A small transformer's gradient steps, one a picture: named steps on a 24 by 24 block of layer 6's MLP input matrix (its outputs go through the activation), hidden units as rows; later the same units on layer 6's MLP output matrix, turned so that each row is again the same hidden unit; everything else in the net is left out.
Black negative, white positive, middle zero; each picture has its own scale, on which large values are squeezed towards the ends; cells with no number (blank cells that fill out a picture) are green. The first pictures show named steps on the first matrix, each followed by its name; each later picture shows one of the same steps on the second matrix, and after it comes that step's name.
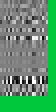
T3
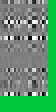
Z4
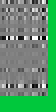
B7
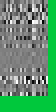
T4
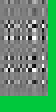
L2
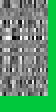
Z4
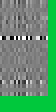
B7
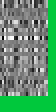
Z4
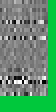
T4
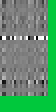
B7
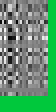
L2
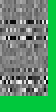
T3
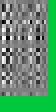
L2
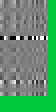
B7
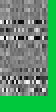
T3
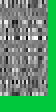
Z4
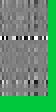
B7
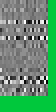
T3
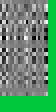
L2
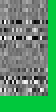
T3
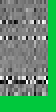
T4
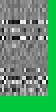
T3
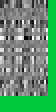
Z4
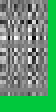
L2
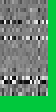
T4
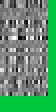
Z4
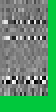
T4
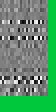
T3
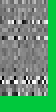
T4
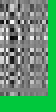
L2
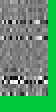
T4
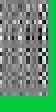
L2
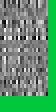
Z4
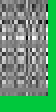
L2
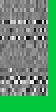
T3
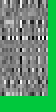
Z4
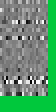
T4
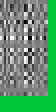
L2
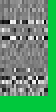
T3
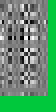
L2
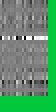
B7
